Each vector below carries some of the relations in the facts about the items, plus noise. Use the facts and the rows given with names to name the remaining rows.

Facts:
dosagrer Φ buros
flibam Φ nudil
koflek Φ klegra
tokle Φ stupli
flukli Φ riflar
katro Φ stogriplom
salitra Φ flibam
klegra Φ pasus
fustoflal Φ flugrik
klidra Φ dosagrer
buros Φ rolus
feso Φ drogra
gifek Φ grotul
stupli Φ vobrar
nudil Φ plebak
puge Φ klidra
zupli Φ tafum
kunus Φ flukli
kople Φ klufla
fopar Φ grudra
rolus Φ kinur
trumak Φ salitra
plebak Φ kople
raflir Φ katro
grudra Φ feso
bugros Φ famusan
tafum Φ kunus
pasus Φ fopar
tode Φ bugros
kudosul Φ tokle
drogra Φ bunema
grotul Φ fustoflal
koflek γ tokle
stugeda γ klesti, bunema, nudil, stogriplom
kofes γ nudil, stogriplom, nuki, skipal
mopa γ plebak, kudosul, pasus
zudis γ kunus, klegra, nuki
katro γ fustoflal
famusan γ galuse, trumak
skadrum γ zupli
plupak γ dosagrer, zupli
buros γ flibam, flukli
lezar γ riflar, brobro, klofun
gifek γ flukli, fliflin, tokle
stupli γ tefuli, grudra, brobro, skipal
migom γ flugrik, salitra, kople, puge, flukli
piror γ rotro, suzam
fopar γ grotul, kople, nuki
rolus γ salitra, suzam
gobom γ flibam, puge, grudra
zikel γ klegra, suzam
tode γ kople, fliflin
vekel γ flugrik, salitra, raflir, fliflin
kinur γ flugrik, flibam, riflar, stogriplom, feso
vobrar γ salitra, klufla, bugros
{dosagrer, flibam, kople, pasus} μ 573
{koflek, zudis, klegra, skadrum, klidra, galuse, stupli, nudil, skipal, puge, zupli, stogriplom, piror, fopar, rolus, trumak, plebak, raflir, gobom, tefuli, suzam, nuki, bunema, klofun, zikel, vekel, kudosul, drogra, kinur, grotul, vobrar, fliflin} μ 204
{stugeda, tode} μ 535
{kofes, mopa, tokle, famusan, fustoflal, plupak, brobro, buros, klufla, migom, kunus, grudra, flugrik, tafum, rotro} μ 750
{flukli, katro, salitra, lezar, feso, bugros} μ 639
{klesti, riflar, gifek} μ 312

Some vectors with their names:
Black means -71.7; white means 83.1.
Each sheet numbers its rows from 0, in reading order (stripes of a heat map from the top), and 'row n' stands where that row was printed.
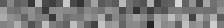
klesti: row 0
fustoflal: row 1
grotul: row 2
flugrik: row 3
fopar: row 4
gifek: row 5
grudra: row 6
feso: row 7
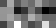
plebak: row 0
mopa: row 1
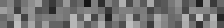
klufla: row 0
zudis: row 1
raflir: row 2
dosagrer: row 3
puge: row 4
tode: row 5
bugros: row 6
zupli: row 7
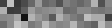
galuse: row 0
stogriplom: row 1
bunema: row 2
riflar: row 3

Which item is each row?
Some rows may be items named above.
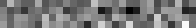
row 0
fopar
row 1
raflir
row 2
stugeda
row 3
pasus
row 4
mopa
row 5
salitra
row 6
plebak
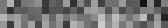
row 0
gobom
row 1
rolus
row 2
buros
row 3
kople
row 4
kofes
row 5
dosagrer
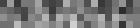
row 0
klidra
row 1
kunus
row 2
feso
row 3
tafum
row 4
kinur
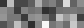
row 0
fustoflal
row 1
kudosul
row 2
grudra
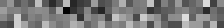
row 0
fliflin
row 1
grotul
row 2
famusan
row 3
katro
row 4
skipal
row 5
lezar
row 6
flukli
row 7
stupli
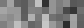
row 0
nuki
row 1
flibam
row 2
vobrar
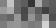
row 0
klegra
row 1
drogra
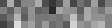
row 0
tokle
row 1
zudis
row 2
kople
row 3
nudil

